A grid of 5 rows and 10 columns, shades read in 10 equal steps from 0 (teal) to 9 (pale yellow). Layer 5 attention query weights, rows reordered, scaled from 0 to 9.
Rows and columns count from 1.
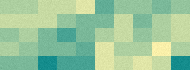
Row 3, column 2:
6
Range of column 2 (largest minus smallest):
3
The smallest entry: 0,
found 2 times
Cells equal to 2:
3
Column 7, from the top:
5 7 7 6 7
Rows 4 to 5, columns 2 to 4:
5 4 4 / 4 0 2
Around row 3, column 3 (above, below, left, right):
7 4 6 2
